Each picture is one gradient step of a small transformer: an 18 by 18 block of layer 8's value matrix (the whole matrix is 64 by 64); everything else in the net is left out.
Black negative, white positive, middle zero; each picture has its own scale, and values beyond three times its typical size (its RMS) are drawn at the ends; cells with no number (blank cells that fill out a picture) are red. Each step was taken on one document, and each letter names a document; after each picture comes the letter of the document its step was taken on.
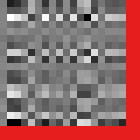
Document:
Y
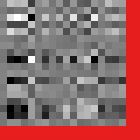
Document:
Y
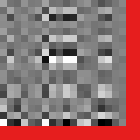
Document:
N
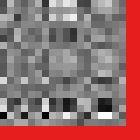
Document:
N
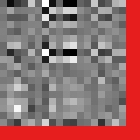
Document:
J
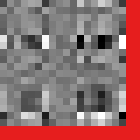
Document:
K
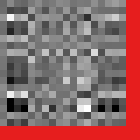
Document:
Y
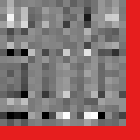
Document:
Y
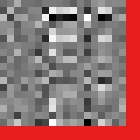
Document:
N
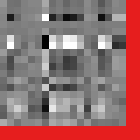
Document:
J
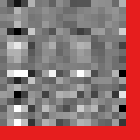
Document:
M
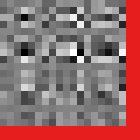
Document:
K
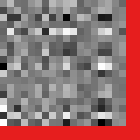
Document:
N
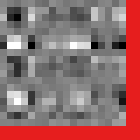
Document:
M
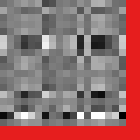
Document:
K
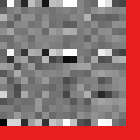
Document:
N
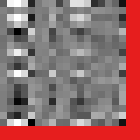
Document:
M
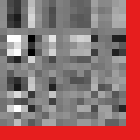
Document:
M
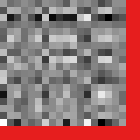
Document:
N
